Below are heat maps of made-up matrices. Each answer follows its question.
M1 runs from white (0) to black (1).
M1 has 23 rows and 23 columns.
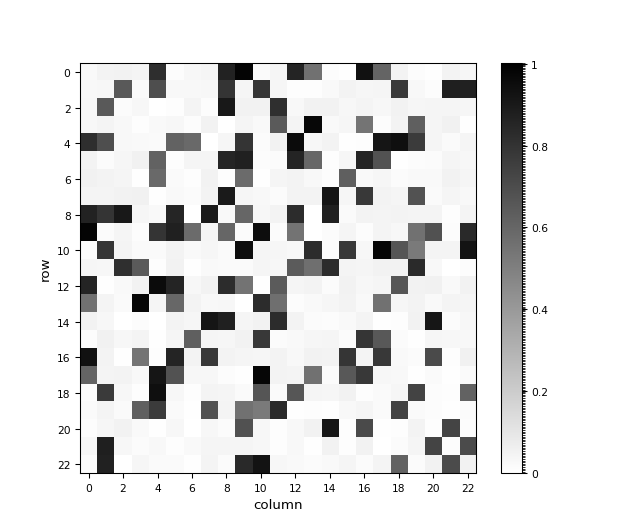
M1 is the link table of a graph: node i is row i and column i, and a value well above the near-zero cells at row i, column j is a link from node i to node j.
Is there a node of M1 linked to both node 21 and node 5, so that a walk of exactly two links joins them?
no
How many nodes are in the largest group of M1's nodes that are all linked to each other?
4
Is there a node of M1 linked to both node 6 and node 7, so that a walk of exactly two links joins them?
no
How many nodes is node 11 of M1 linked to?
6
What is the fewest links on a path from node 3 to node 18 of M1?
2
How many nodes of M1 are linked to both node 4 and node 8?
5
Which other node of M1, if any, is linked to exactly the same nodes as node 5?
node 0
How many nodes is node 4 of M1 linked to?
9
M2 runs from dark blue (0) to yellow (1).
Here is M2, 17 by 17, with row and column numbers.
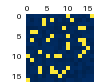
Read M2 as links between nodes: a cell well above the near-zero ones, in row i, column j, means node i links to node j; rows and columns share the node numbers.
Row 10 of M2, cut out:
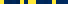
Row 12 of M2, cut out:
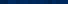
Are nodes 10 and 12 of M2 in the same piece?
no
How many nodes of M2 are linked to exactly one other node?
4
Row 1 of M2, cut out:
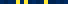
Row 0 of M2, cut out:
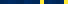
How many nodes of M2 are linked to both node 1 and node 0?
0
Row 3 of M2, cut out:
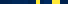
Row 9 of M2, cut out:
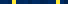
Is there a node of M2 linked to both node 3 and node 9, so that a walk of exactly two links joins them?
yes
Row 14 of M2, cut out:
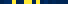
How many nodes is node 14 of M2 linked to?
4
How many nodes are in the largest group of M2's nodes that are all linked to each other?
3
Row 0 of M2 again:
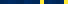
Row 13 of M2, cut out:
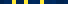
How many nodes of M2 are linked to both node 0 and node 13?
1
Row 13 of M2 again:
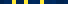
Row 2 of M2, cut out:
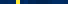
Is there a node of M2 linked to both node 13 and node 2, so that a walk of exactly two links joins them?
no
